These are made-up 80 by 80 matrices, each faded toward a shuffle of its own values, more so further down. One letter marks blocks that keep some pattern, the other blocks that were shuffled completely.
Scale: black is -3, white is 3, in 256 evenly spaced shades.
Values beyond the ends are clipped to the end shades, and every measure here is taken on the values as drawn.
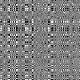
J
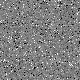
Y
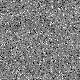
Y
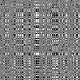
J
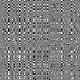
J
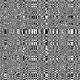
J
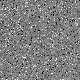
Y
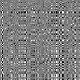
J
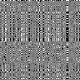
J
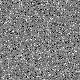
Y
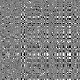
J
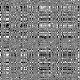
J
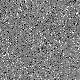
Y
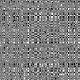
J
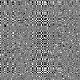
J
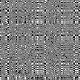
J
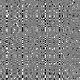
J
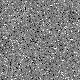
Y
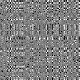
J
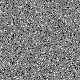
Y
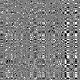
J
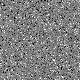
Y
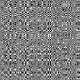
J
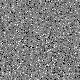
Y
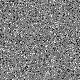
Y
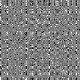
J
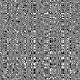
J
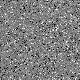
Y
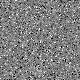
Y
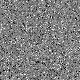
Y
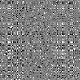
J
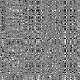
J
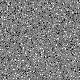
Y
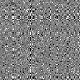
J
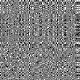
J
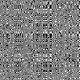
J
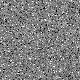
Y
